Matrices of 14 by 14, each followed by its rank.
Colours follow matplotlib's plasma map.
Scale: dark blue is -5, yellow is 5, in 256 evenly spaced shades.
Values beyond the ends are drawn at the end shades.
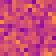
full rank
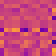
two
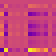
one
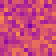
full rank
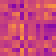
two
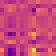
two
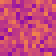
full rank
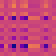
one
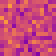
full rank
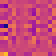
two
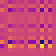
one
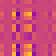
one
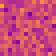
full rank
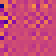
two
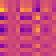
one
